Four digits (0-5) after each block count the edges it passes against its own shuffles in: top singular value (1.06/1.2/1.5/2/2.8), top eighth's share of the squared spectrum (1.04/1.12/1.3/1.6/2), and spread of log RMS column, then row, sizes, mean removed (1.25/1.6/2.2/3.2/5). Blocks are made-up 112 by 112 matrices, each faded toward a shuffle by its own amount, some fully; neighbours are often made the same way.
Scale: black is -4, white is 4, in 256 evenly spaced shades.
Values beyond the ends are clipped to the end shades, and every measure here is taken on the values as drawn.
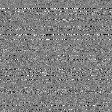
3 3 0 4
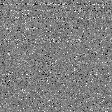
1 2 0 2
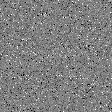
0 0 0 0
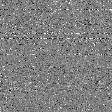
2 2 0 3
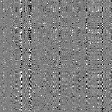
5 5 4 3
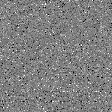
3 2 0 1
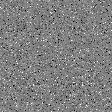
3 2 0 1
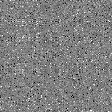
4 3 1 2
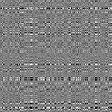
5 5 4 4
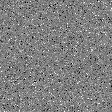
1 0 0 0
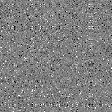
4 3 2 2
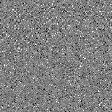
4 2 1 1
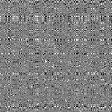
5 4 3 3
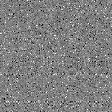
4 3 1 2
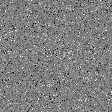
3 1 0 0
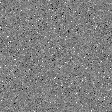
0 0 0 0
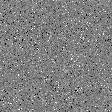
1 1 0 0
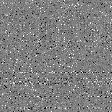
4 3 0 2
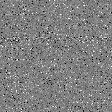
3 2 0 1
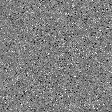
0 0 0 0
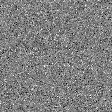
2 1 0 0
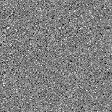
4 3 1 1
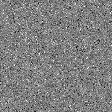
2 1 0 0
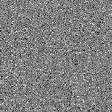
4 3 1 1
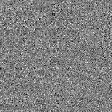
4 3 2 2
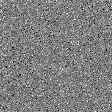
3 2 0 0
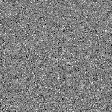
3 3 1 1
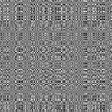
5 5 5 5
